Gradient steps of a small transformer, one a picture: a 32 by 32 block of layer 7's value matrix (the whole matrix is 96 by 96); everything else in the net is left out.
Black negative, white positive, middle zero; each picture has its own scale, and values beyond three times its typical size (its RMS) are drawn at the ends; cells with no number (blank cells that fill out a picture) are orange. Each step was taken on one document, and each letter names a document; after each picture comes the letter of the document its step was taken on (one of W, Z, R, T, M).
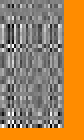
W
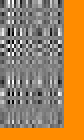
W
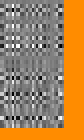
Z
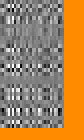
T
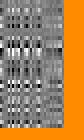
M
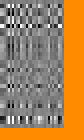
T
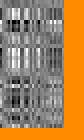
M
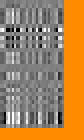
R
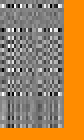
W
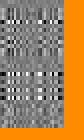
W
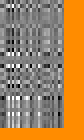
T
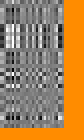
Z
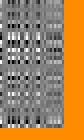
M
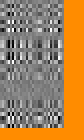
T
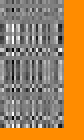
Z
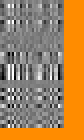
W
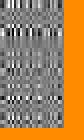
T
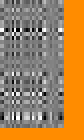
R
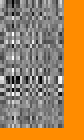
Z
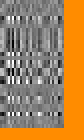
T
